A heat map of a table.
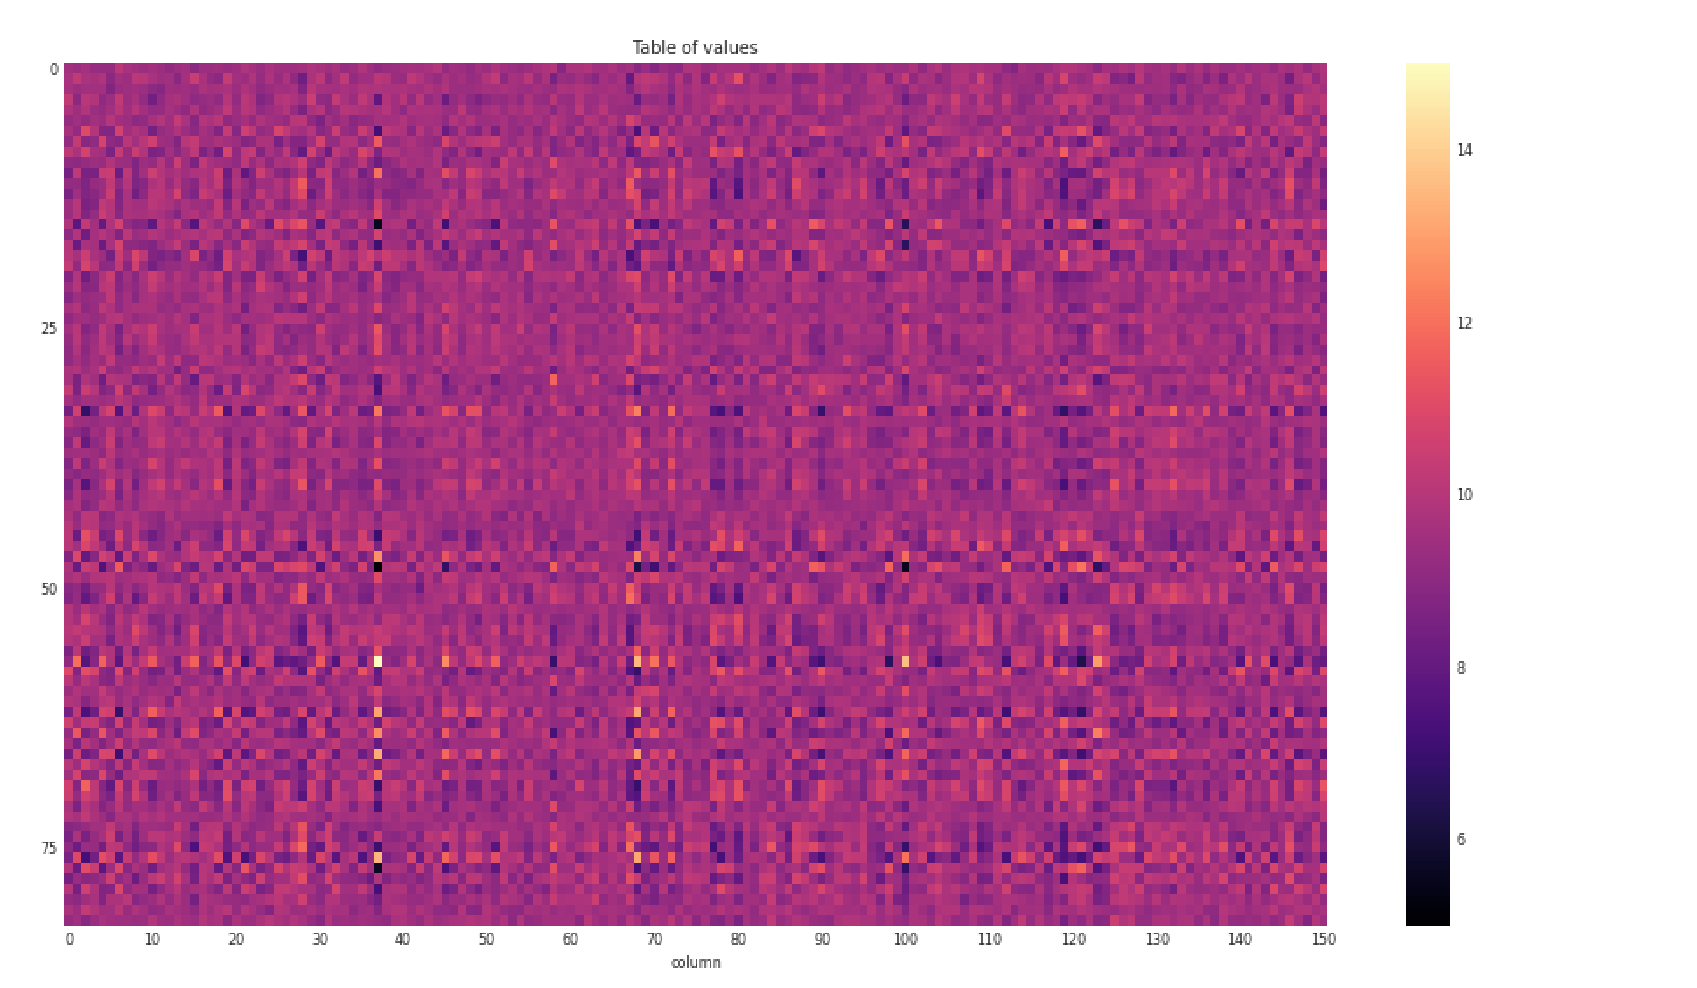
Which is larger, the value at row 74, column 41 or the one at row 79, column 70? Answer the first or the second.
the first
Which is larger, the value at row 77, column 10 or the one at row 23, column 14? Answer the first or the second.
the second
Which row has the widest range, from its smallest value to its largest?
57
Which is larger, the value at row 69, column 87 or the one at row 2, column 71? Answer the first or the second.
the second
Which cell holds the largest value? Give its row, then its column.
57, 37
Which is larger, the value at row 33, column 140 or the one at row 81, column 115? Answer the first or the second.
the second
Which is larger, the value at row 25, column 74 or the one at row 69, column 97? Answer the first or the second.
the second
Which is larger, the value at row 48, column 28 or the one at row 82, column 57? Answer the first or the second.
the first
